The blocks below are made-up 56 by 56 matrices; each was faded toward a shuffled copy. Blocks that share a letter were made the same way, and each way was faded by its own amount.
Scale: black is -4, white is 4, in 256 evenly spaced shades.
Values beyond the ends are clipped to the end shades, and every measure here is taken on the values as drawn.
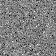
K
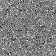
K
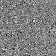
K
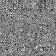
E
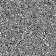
K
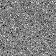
K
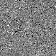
K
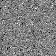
K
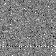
E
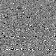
E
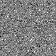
K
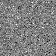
K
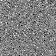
K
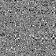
E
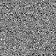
E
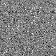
K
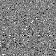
E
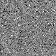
K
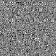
E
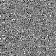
E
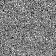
K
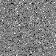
K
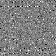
E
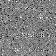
E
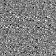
E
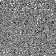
K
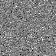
K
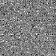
E
